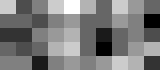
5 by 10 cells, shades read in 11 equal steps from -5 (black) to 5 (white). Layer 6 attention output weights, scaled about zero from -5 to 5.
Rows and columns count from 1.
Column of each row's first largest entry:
5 5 5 5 8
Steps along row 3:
same up up up down down up up down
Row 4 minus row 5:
-1 -2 3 2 2 -1 -6 -4 -1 5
